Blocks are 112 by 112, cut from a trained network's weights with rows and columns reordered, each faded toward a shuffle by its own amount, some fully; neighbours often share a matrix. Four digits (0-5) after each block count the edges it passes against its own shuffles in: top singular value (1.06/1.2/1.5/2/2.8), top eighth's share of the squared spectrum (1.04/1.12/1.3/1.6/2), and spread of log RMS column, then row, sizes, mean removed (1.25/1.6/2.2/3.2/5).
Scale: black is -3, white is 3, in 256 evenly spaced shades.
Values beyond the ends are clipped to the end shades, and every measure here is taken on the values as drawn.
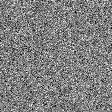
2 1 0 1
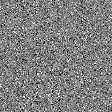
2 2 2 0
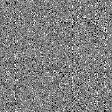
3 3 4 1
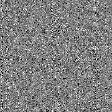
3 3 3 1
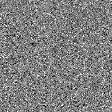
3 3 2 2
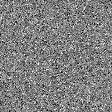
2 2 1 1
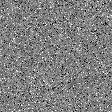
0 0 0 0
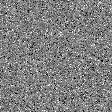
0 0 0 0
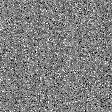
1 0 0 0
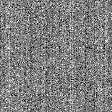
3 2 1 2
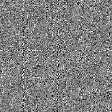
3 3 3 1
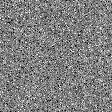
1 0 0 0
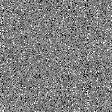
2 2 2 0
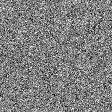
1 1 0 0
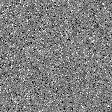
0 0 0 0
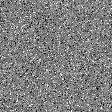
0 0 0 0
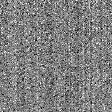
3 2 0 2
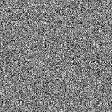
3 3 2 1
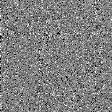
2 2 2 1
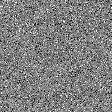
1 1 1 0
